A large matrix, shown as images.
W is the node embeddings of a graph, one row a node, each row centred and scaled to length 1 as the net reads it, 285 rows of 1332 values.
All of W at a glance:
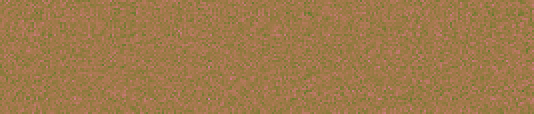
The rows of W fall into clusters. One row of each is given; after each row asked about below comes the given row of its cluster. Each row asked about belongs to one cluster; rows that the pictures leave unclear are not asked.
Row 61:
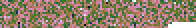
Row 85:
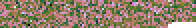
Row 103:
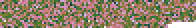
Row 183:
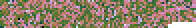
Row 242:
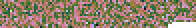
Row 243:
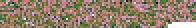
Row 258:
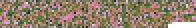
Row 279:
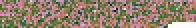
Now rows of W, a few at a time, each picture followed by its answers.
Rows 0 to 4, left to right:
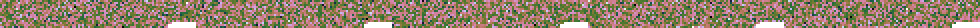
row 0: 103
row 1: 258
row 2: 279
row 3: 103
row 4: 242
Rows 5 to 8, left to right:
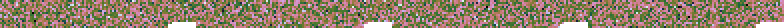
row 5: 61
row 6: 85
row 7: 85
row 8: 183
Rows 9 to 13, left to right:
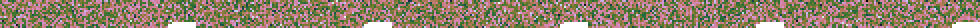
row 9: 61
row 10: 85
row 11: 258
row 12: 183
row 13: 242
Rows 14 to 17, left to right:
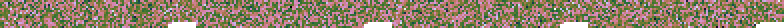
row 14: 183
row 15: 85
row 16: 258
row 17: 279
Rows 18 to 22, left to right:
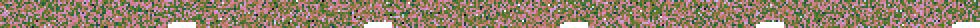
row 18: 85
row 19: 243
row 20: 61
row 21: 242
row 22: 61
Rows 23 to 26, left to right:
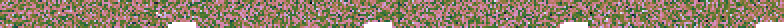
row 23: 243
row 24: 103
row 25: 103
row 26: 183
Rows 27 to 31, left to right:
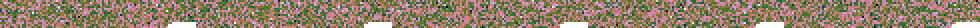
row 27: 61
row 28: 242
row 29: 85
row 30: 85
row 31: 85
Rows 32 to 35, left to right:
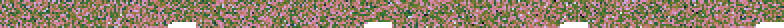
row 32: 61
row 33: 103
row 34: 61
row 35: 61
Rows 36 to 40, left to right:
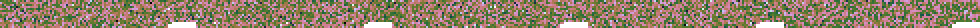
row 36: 243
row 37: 61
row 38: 103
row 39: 103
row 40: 279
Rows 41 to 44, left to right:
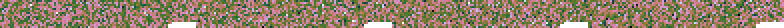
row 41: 258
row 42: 258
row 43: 61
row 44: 183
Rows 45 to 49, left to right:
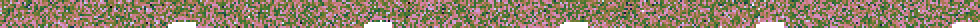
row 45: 242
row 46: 242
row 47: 61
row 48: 258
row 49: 103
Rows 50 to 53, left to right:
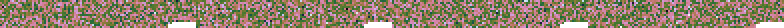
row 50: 242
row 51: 183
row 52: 61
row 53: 85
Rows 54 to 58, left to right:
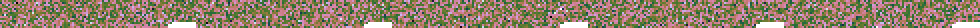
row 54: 61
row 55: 61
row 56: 243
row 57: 279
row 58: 258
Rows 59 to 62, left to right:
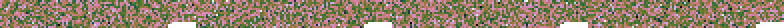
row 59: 258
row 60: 279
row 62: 243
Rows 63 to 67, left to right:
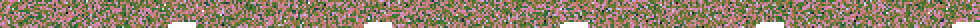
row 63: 258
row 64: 85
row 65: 243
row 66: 61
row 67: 258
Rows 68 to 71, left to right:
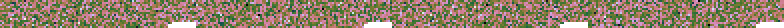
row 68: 243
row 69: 85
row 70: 243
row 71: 183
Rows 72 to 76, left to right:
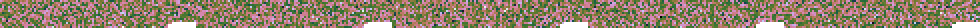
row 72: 103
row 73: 85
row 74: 183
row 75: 258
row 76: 243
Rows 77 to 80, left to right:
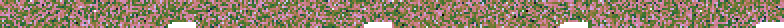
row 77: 279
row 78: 243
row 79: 103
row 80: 183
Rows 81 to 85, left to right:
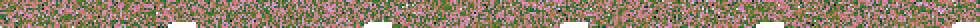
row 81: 243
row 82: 61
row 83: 85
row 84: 279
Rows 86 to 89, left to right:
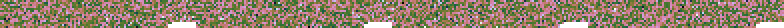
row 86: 243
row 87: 243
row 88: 85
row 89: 85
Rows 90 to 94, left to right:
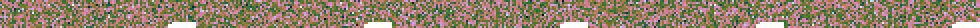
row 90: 61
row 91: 85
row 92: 183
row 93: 258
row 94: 183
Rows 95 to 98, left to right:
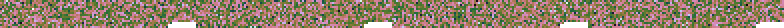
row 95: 242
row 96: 279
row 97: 242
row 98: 183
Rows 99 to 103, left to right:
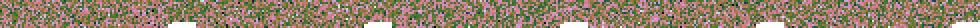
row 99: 61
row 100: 242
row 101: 183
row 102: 258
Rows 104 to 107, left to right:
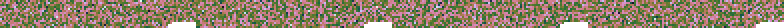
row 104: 85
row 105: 183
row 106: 279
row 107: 243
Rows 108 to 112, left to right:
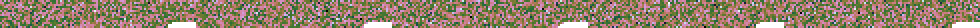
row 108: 279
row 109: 103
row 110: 85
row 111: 258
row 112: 258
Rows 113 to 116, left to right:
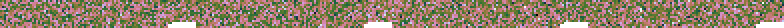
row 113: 243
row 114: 183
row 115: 61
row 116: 242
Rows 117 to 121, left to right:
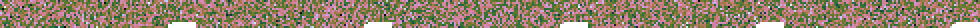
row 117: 279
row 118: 61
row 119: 258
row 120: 183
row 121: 85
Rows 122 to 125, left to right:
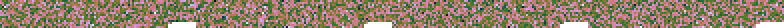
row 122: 279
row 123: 258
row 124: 243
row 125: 103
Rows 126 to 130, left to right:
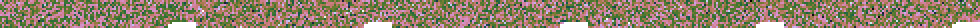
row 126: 279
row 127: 85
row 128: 85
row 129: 183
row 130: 242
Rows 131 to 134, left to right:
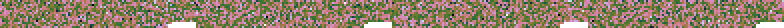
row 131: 85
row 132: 279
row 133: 183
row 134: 279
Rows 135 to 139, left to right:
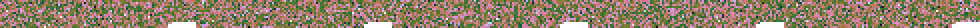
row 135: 85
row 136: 243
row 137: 258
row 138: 61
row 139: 103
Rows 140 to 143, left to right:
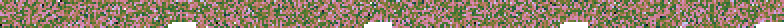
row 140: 279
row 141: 242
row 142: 242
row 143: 258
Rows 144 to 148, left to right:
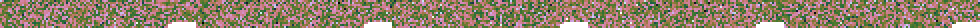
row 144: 103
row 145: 103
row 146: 183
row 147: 61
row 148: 243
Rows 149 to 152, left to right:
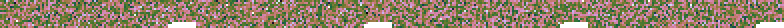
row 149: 243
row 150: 258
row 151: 279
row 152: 279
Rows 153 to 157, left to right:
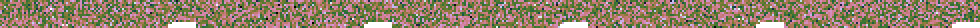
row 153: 242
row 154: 279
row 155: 85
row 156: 242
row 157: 103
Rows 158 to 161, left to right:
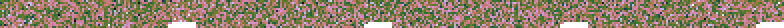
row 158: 183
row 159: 61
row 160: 258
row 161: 243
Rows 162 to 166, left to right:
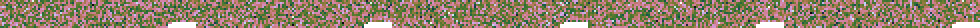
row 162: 85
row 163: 242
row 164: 242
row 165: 183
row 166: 258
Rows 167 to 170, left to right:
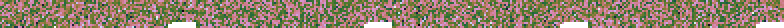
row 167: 279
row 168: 183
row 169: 183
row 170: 183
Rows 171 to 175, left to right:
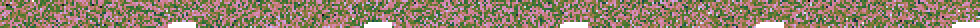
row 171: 85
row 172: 279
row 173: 258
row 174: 103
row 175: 243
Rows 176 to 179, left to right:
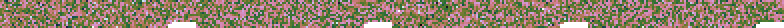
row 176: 258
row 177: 103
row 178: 85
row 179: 279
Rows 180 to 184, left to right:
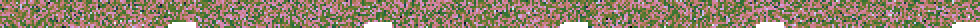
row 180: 279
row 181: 103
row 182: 61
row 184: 243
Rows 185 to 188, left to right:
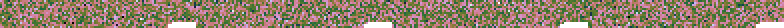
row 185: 103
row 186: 85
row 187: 61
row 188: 183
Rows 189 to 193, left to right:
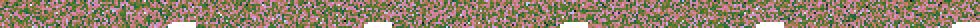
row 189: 258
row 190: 85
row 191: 279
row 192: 243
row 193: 243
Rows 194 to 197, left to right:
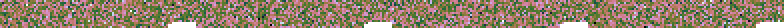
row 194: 103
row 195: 242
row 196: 85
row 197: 103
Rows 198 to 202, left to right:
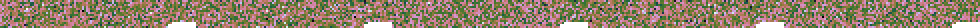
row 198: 85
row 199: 243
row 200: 61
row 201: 258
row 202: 242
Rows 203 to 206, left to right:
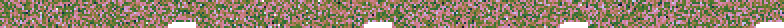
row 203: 242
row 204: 103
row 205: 103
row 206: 85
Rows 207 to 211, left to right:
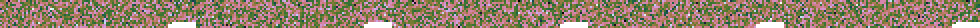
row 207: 242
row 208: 183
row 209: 258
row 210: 85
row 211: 61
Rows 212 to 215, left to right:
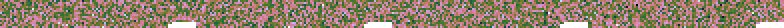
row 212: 242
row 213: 258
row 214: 243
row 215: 183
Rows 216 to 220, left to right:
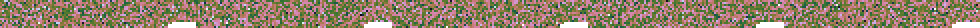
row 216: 242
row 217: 183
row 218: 279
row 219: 279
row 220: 85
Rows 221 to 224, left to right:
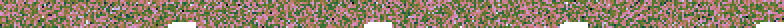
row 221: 279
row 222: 258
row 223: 61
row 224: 279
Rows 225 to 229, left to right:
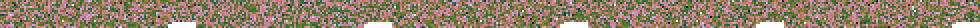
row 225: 243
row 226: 85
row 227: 103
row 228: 103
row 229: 103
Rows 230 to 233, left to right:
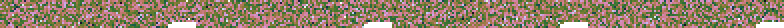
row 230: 243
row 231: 85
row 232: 279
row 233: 242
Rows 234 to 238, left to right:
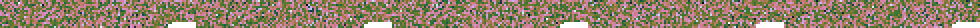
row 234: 279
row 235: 279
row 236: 279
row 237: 103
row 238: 61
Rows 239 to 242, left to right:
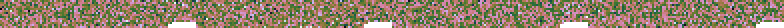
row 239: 242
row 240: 103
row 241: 258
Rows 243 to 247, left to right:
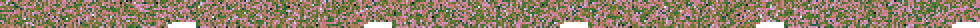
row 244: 183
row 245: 183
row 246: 183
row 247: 183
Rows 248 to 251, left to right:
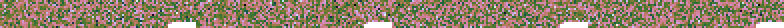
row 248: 103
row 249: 183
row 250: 103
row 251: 85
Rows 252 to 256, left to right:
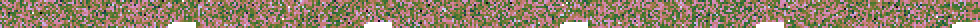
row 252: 61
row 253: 183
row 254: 242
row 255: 183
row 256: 279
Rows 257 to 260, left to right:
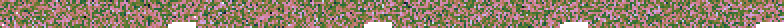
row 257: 258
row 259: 243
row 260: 243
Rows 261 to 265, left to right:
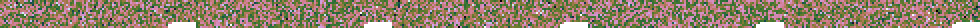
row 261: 85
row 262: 183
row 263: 258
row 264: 279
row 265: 61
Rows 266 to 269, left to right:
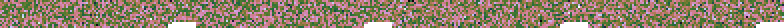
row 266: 242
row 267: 85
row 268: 258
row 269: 243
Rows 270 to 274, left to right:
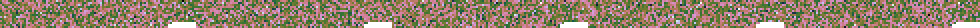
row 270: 61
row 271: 243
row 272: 279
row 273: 85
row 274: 61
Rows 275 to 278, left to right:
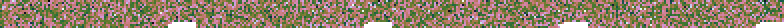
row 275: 183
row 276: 61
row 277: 85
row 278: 242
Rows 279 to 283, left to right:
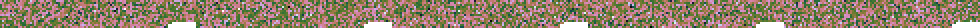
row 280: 183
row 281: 242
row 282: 279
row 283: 61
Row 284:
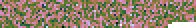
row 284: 279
